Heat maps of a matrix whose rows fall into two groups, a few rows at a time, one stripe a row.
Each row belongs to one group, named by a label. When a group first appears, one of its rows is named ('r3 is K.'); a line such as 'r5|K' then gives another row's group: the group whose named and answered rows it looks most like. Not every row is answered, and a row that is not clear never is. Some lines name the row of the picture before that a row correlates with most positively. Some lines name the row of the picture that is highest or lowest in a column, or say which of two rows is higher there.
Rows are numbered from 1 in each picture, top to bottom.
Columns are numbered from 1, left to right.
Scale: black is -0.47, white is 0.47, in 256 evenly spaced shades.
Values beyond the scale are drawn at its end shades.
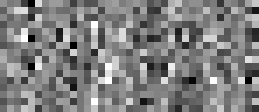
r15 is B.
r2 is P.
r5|P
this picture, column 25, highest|10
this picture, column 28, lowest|12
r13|B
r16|P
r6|P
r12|B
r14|P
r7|B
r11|P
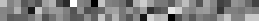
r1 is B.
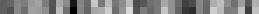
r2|B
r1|B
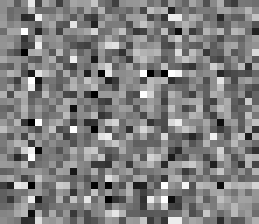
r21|P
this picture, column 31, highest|20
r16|B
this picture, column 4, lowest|8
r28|B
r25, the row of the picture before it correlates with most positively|1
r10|B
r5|P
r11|P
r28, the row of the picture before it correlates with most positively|1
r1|P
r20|B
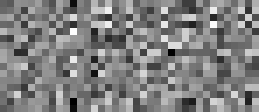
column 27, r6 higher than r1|Yes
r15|B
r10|P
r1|B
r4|B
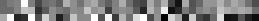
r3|P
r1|P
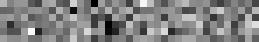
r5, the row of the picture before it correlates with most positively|2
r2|B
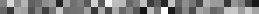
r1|P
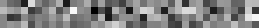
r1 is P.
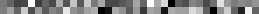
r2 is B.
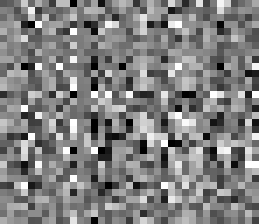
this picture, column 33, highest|22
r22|B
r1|B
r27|P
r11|P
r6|P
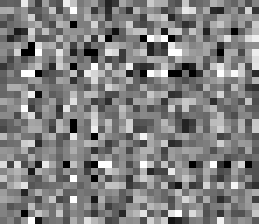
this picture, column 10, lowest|24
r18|B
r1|P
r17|P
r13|P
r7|P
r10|B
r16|P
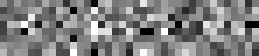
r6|B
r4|P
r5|B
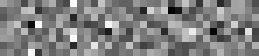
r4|P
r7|B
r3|B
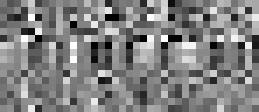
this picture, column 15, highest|11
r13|P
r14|P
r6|P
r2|B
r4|B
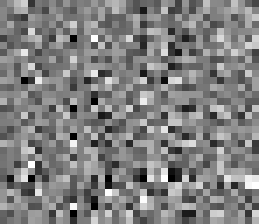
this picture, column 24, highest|26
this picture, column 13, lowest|12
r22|P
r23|B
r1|P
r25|P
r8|P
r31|B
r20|B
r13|B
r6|B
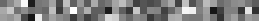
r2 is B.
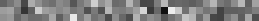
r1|B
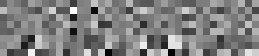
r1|B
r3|B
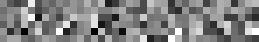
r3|P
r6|P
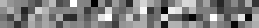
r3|B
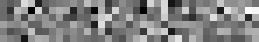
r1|P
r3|B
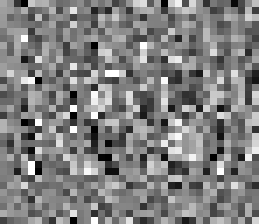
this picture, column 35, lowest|23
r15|B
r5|P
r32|B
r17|B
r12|P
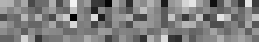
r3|B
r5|B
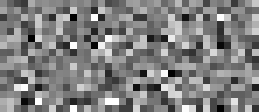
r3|B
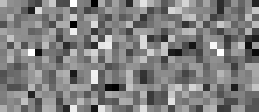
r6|P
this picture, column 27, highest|1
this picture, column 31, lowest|3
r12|B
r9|P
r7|B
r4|B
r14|P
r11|B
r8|P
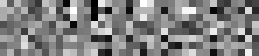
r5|B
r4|B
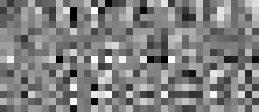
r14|B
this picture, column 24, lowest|9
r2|B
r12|B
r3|B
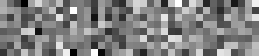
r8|B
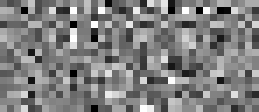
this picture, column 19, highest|4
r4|B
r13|B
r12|P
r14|P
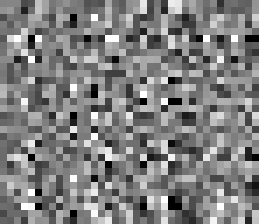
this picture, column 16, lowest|24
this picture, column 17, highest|6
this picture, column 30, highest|6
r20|B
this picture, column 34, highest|6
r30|P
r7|P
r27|P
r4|B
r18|B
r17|B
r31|B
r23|P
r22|B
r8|P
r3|B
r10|B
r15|P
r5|P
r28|P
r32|B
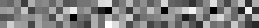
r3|B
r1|B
